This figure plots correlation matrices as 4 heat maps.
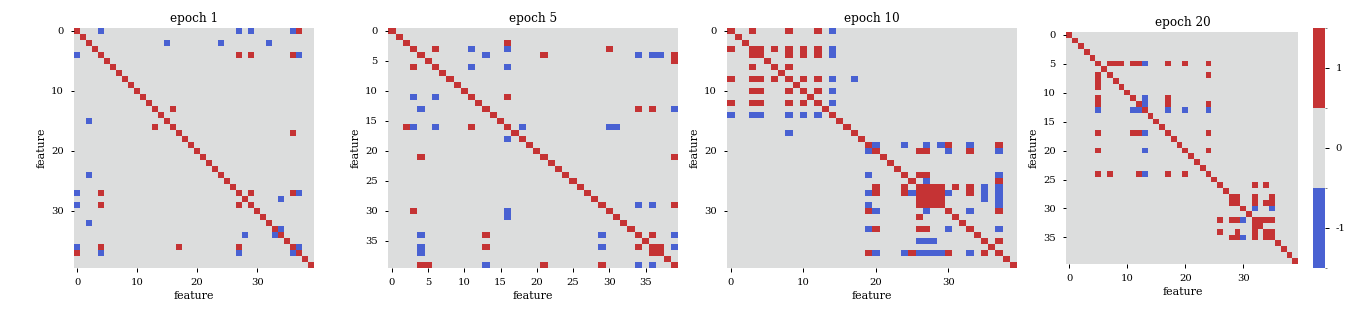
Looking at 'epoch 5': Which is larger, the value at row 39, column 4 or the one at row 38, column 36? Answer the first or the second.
the first
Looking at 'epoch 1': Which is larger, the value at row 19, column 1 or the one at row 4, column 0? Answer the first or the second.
the first
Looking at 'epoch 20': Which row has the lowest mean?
13
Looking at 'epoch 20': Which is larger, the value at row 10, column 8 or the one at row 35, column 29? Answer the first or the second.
the second
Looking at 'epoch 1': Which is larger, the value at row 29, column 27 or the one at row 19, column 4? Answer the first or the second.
the first
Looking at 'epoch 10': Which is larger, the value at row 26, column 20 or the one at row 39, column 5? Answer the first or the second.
the first
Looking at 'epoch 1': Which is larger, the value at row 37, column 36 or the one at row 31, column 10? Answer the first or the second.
the second
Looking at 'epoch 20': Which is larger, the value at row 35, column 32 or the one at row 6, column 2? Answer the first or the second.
the first
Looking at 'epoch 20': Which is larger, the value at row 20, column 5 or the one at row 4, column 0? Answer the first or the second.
the first
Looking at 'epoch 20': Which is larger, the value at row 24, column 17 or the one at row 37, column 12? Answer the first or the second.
the first
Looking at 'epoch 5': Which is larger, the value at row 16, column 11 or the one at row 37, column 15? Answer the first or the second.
the first
